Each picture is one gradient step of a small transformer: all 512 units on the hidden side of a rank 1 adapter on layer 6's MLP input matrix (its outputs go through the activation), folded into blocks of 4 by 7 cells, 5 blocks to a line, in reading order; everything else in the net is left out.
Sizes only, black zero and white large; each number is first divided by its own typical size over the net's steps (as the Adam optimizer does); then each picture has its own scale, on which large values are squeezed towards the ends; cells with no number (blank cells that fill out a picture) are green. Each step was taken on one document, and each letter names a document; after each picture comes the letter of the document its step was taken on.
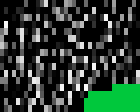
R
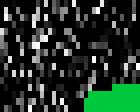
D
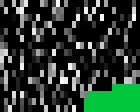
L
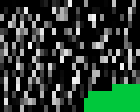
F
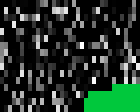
D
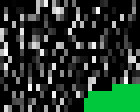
D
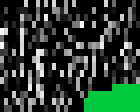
R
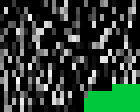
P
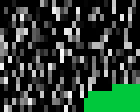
F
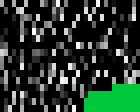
L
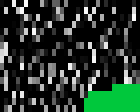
L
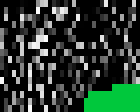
D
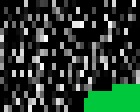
R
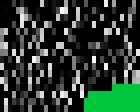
F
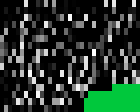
R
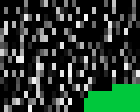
R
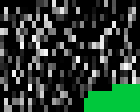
P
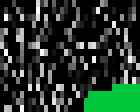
D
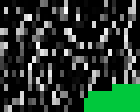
P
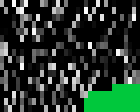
L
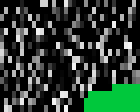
P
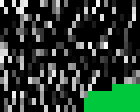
L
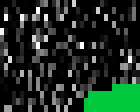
D
